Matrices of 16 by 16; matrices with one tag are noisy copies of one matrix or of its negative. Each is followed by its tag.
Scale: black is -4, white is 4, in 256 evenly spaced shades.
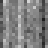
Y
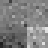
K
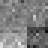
K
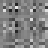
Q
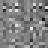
Q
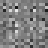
Q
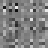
Q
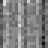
Y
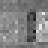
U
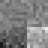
K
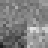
K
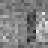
U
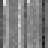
Y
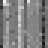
Y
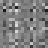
Q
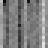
Y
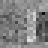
U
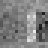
U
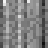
Y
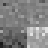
K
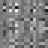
Q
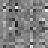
Q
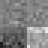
K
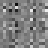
Q
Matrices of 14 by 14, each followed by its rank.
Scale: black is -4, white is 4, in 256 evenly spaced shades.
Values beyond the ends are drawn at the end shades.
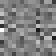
three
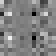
two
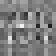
three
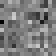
three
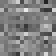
two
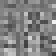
three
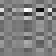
one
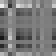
one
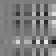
one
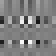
one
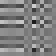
one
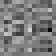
two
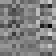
two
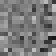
three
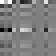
one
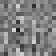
three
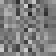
three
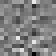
three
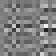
two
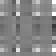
one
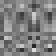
two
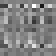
two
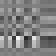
one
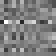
two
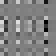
one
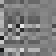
two
